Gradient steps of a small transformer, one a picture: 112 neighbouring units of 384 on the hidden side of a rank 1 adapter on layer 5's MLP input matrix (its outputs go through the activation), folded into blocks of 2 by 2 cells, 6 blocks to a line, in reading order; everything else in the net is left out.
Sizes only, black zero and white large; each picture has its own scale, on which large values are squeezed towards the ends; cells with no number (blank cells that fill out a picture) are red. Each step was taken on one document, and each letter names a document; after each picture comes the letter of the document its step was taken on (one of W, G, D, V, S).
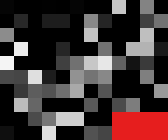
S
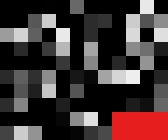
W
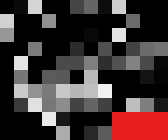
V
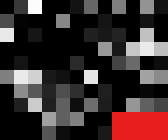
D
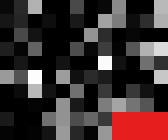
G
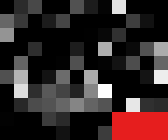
V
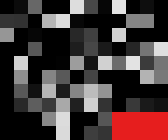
V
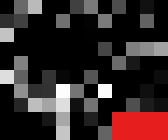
D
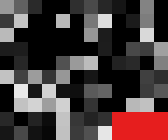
D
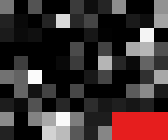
G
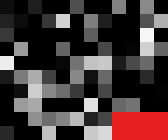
S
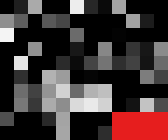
V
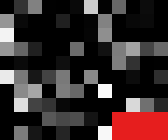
D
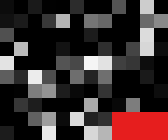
S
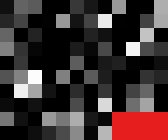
G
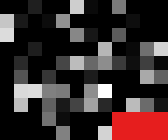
V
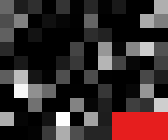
G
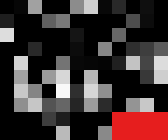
V
